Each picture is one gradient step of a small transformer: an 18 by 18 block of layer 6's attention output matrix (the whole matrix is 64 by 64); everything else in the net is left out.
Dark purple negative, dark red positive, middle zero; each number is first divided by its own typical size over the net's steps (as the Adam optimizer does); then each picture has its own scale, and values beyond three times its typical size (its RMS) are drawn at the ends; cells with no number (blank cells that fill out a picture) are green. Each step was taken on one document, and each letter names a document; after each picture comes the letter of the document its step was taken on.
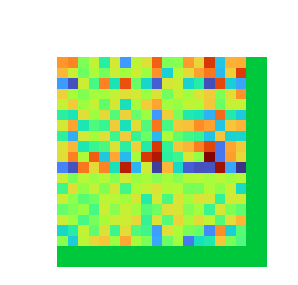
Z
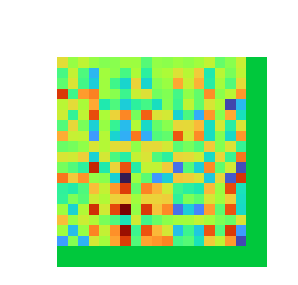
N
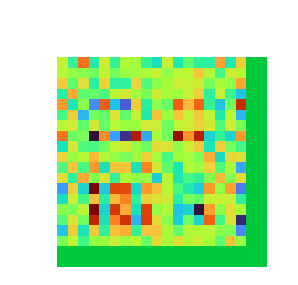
N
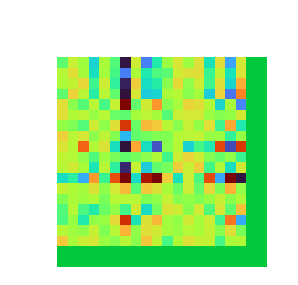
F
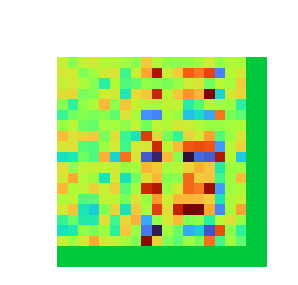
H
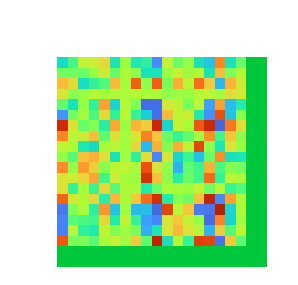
Z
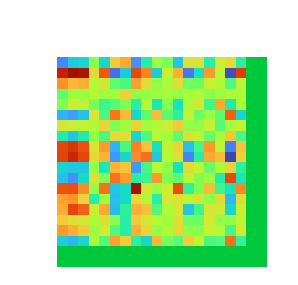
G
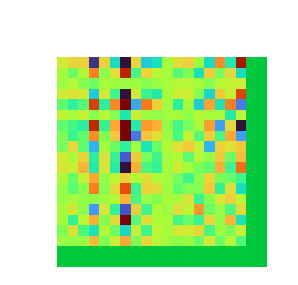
F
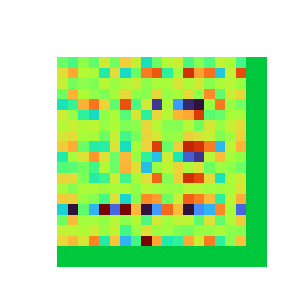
H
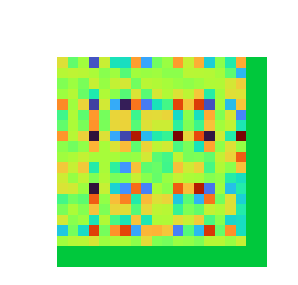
N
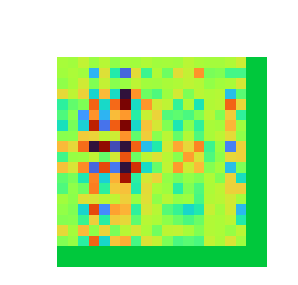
F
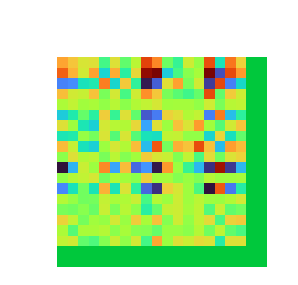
Z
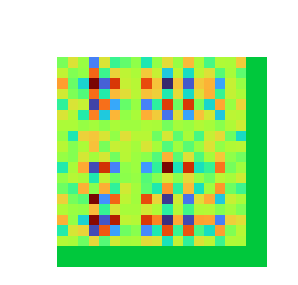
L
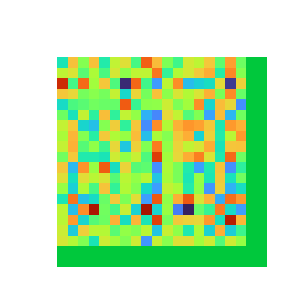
Z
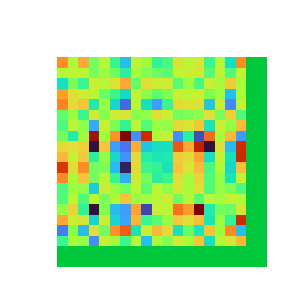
N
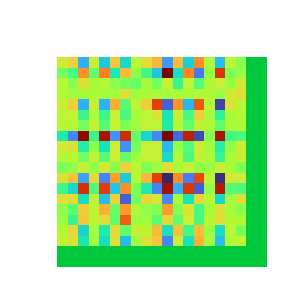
L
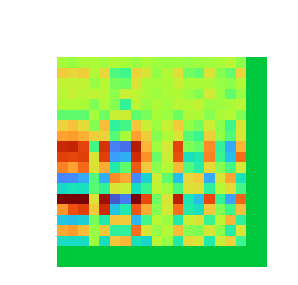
G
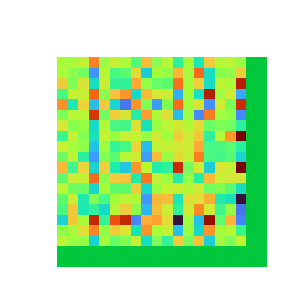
N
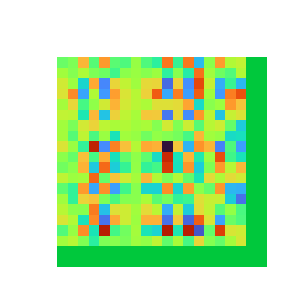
L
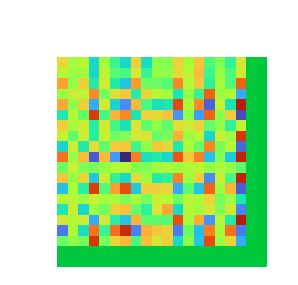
N
